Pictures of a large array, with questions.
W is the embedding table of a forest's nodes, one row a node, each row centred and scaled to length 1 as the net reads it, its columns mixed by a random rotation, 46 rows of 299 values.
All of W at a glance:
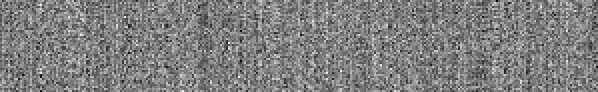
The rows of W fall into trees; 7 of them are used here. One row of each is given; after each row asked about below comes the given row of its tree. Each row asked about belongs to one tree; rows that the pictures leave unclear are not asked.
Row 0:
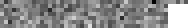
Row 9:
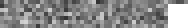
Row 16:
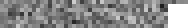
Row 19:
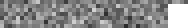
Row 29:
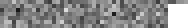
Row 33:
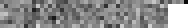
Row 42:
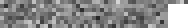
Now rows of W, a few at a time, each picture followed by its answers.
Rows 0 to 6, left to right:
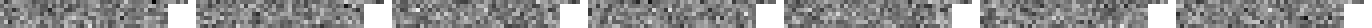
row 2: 19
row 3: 29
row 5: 0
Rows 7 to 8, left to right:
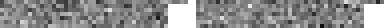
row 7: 9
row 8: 19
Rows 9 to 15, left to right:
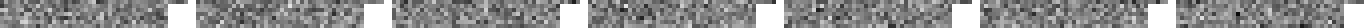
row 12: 33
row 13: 33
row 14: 0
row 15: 19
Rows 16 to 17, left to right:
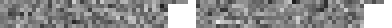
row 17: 9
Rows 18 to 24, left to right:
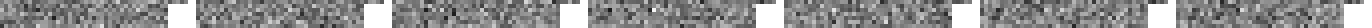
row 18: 33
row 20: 33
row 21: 29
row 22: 9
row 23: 29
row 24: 29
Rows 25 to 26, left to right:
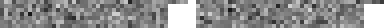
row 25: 16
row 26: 33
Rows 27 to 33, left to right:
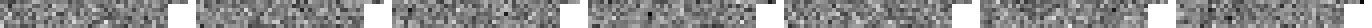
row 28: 19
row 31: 19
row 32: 0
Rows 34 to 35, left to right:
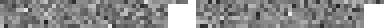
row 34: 19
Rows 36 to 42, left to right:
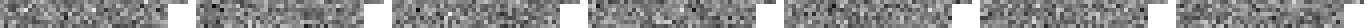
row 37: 42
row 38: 42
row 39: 19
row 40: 16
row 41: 16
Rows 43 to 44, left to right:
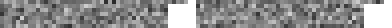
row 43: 29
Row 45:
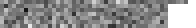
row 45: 42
